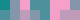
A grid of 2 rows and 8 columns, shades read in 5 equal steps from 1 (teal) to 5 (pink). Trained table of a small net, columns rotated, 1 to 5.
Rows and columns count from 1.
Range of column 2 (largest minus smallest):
0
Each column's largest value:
2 3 5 3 2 5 5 4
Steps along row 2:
up up down down up down same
